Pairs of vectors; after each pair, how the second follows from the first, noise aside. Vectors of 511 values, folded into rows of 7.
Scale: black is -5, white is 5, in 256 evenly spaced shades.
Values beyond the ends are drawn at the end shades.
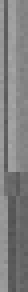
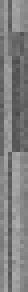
wrapped around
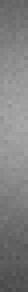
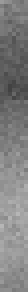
wrapped around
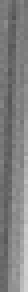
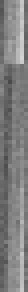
wrapped around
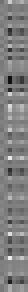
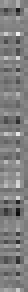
reversed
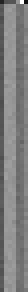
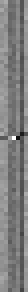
wrapped around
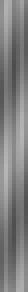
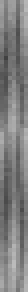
wrapped around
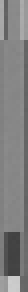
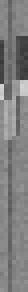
wrapped around
